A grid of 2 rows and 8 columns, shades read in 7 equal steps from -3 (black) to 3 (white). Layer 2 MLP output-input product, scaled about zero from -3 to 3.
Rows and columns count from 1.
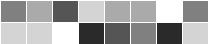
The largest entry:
3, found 2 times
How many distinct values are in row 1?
5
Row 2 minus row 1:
2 1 4 -4 -2 -1 -5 2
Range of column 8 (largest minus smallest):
2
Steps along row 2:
same up down up up down up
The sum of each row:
7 4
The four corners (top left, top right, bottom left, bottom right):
0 0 2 2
